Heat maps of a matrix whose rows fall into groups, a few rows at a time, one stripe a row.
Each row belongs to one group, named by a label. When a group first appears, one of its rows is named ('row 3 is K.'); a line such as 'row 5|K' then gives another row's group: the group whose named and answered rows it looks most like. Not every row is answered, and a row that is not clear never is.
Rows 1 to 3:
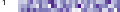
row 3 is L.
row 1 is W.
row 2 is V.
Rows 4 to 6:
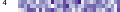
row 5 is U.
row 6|W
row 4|V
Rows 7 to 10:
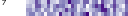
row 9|U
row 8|W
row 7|V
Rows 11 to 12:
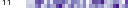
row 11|W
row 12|W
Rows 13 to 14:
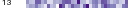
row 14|V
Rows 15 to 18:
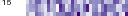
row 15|W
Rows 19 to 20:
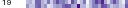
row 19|W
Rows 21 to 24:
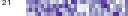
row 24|W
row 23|L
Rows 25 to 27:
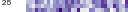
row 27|L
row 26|U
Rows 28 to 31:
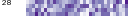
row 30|U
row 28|W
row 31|L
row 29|V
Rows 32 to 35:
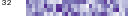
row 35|U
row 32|U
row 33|L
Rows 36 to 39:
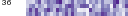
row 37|V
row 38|L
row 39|U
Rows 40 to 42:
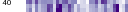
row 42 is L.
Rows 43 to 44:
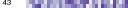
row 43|V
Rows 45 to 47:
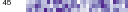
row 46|U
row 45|W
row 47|L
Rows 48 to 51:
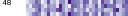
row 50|W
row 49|V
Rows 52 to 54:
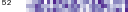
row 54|W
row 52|W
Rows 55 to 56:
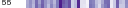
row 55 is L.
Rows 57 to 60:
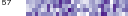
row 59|V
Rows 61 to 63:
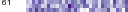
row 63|L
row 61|V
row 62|V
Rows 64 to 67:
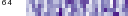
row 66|V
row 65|V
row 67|W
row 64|V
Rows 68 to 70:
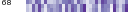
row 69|V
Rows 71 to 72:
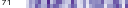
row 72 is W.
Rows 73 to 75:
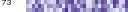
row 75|U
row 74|V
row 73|U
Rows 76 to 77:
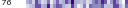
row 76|U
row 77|W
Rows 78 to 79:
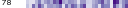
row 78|W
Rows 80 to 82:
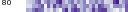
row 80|W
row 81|W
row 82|U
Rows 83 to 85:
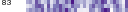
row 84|W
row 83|U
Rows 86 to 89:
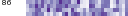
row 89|U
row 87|L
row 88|W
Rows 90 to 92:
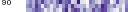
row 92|U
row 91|U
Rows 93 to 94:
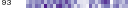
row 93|L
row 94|L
